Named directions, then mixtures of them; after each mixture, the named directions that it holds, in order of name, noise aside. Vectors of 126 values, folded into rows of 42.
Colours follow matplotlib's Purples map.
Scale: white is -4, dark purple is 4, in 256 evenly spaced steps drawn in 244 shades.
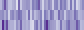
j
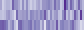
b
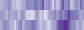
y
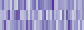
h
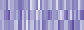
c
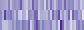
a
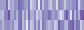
c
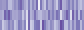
a, c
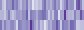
a, b, j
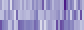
a, b, y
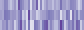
a, c, j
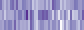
a, j, y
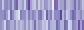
h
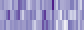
c, h, y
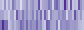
b, c, j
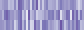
a, c, j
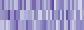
a, b, h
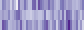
h, j, y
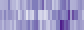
a, y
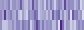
a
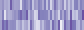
a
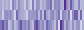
a, b, j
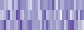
b, c, h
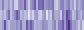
h, y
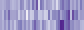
a, c, y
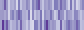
j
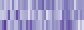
b, h, y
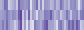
c, j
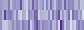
a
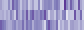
b, c, y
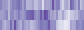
y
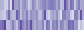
b, h
